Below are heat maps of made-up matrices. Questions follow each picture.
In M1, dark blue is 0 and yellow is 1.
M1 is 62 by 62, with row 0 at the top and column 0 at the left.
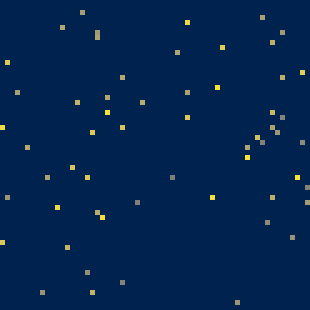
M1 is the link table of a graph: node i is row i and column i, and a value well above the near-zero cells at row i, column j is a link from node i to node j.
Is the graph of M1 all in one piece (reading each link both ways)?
no
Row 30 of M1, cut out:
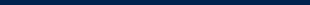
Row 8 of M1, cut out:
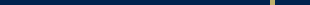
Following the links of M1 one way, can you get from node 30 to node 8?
no
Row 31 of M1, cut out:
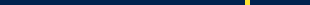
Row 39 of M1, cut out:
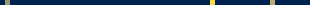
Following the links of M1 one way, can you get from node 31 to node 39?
no
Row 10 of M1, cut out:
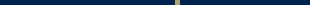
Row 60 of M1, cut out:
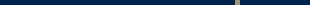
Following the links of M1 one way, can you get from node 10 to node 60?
yes
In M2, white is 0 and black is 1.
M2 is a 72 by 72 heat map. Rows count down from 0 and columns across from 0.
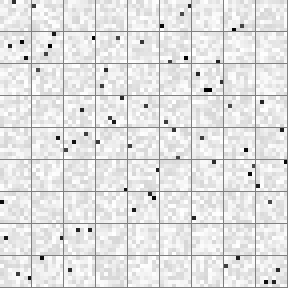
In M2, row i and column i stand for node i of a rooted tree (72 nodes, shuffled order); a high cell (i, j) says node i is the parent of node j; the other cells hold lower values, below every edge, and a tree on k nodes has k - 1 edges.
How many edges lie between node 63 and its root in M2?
9
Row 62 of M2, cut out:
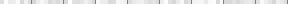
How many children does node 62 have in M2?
0
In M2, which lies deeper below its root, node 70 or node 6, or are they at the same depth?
node 70
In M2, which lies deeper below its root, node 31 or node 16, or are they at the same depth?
node 16
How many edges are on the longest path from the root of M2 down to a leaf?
11
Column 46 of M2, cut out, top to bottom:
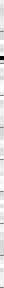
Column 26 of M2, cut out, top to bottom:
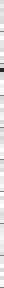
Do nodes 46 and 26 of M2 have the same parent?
no
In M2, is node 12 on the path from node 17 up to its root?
no
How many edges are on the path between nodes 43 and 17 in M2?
4
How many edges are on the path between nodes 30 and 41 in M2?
1
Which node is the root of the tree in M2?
34
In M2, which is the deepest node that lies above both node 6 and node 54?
14
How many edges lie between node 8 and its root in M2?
6
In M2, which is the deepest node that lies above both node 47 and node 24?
64
